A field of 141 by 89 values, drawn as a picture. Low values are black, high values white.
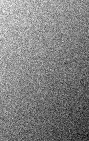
There is an overall slope up to the top left. The halves do not mirror each other. No single row or column stands out from its neighbours. The ninth with the highest average is the top left. The bottom right is the ninth with the lowest average. No regular stripes run through it.
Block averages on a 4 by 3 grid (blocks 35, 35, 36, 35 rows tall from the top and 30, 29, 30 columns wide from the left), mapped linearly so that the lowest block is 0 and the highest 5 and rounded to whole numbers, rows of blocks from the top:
543 | 432 | 321 | 210
